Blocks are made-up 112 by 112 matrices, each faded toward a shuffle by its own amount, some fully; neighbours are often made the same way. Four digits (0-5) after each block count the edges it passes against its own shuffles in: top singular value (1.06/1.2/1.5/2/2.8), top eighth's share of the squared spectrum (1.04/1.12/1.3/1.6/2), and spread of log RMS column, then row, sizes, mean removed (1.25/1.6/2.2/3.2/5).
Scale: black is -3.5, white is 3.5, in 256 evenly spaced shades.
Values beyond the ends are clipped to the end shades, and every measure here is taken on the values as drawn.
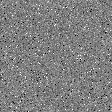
0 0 0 0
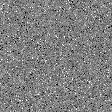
0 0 0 0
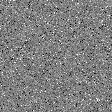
0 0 0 0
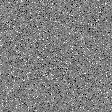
0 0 0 0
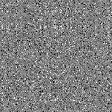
4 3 2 1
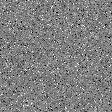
0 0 0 0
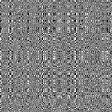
5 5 4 3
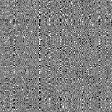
5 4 3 3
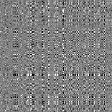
5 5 4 4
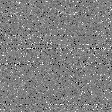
2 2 0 2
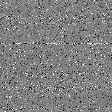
2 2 0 2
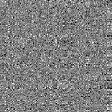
4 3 2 2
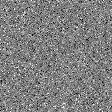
3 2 0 0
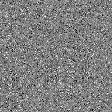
3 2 1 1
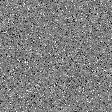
1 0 0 0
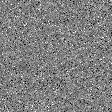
1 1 0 0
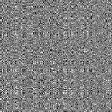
5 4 3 3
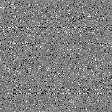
4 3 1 3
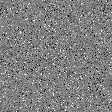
1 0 0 0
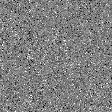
3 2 1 0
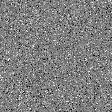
2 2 1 0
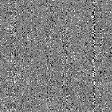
4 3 3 1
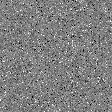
1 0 0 0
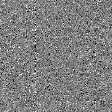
3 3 2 0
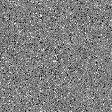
2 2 1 0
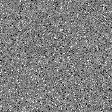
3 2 1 0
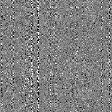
4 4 4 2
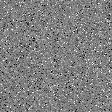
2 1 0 0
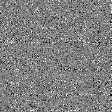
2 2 2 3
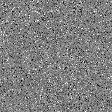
0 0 1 1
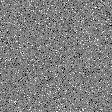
2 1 0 0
